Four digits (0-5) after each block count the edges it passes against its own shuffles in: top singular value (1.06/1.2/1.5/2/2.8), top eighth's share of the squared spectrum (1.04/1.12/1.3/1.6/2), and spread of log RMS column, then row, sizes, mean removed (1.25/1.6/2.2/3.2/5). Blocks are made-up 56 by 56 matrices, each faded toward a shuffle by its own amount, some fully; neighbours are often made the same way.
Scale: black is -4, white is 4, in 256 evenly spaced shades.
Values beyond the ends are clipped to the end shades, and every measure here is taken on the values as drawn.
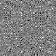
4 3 2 1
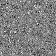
2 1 0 0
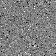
1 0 0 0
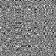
4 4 2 2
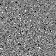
1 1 0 0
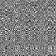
4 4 3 3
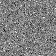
2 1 0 0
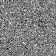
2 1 0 0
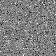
2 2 0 0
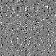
4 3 2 1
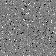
0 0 0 0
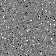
0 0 0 0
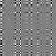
5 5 4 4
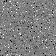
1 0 0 0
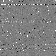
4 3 0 1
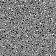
0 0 0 0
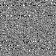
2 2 0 3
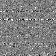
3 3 0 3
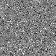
0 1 0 1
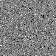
0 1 0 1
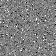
2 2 0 0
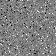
0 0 0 0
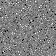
0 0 0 0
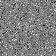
1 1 0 0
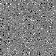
3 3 1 1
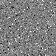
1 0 0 0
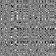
4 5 3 3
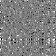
4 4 2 2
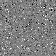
2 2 0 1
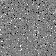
2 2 0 0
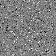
2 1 0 0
